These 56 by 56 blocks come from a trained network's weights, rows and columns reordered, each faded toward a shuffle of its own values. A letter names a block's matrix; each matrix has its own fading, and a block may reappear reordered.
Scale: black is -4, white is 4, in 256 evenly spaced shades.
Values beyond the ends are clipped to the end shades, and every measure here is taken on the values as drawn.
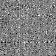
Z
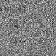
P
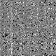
Z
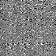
Z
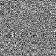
P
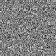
P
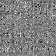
Z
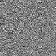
P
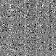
Z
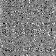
Z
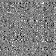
Z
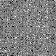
Z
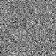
P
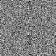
P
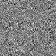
P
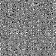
Z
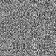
P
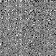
Z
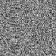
P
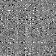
Z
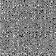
Z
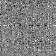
Z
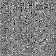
Z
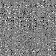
Z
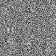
P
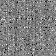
Z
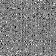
Z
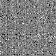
Z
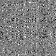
Z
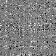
Z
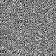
P
